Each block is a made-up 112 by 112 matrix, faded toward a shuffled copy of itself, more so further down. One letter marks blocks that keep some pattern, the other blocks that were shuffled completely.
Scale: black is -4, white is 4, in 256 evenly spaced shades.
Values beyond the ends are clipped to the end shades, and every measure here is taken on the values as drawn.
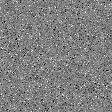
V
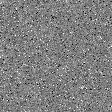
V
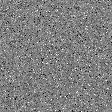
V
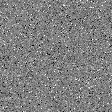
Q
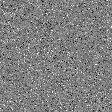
V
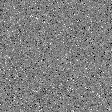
V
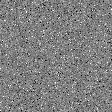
V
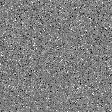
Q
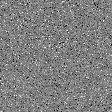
Q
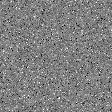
V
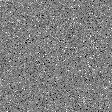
Q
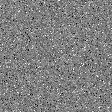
V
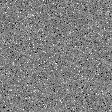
V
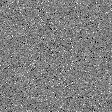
Q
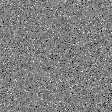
Q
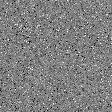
V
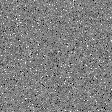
V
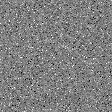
Q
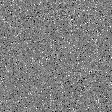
Q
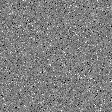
V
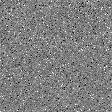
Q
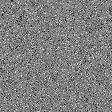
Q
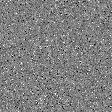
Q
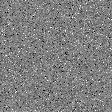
V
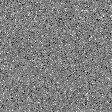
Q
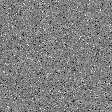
V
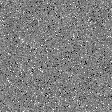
V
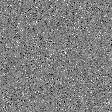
V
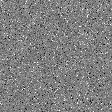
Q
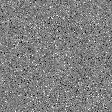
V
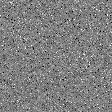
V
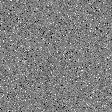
V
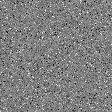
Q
